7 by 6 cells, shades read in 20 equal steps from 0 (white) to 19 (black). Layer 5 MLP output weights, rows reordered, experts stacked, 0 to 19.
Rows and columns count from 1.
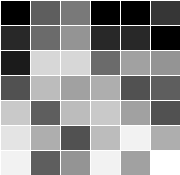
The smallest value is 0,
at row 7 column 6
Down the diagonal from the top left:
19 11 3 6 7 6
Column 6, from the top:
15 19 8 12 13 6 0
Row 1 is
19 12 10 19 19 15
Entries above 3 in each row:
6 6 4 6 6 4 3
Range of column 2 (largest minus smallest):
9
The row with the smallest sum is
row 7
